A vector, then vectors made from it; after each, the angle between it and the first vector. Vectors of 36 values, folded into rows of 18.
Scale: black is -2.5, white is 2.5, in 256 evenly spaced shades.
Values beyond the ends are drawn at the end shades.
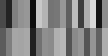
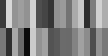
partly opposed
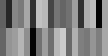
nearly parallel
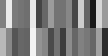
nearly opposite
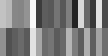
nearly opposite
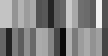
partly opposed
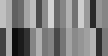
partly opposed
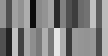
partly aligned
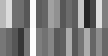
nearly opposite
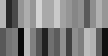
orthogonal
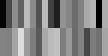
partly aligned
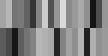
orthogonal
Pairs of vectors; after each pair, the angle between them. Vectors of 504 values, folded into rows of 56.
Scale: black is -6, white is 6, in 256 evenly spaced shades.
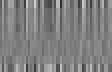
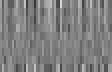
nearly opposite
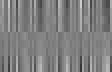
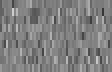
orthogonal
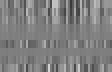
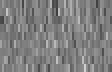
partly opposed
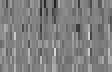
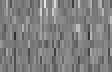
nearly opposite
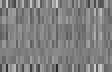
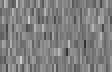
partly aligned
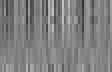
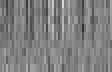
nearly parallel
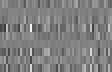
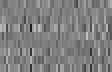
nearly opposite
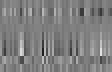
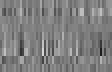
nearly opposite
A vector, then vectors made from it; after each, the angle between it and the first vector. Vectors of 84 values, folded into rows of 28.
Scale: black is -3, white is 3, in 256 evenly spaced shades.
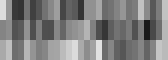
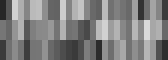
nearly opposite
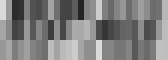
nearly parallel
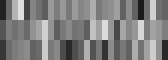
partly opposed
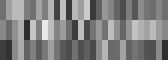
partly opposed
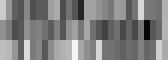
nearly parallel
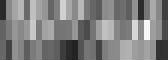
nearly opposite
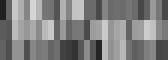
nearly opposite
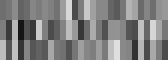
orthogonal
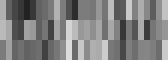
partly aligned
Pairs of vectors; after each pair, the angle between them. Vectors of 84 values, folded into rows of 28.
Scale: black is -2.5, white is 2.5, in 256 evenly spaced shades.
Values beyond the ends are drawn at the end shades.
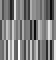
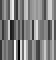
partly opposed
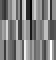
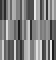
partly aligned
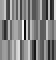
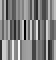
partly aligned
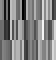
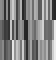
nearly parallel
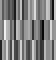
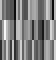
nearly parallel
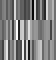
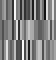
nearly parallel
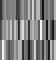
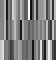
orthogonal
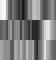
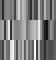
partly opposed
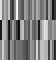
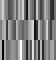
orthogonal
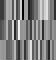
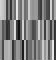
partly opposed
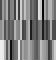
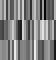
partly opposed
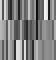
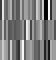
partly opposed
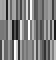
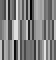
nearly opposite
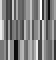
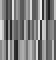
nearly parallel
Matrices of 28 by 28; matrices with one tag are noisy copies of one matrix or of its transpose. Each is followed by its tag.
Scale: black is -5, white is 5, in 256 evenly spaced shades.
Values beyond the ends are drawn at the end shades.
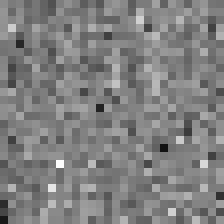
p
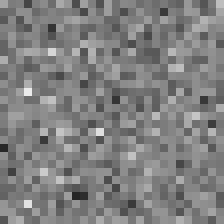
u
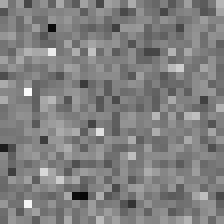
u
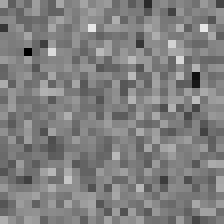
u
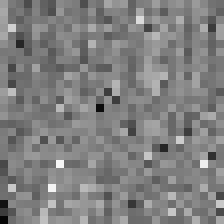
p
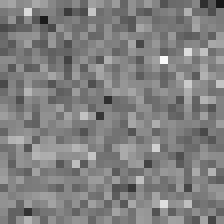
p
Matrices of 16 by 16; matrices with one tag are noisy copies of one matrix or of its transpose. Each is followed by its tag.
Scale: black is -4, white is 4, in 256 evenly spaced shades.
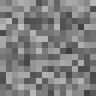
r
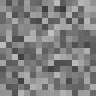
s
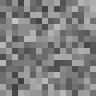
s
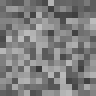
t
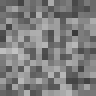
t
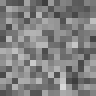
t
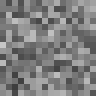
s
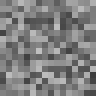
r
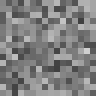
s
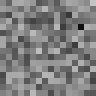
r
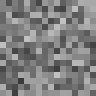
s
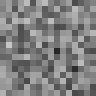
r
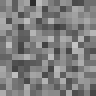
r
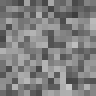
t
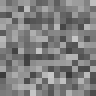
r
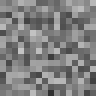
r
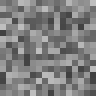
r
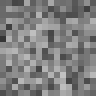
t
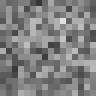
t
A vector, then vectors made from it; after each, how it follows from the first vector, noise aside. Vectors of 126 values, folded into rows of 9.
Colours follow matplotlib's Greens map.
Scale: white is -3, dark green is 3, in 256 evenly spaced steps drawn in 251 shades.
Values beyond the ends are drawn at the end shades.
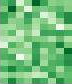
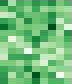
wrapped around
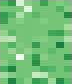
partly zeroed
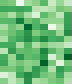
wrapped around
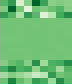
partly zeroed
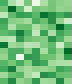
sign-scrambled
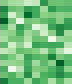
wrapped around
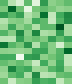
sign-scrambled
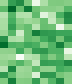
sign-scrambled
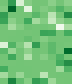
partly zeroed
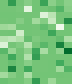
partly zeroed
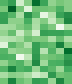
copied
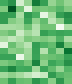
copied
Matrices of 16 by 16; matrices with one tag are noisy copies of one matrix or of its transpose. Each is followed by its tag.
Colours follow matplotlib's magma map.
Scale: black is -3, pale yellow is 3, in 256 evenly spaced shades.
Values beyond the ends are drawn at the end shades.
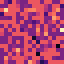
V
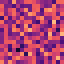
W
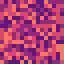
V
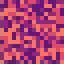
V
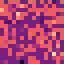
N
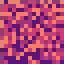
N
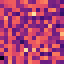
N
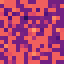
N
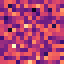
W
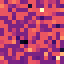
N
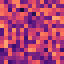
N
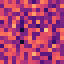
N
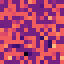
V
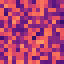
N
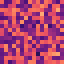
V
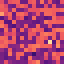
N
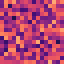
W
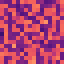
W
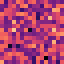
V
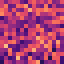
N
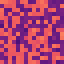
N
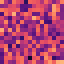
V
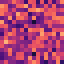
N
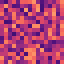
W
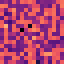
W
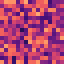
N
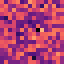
N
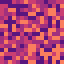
W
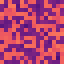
V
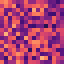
N
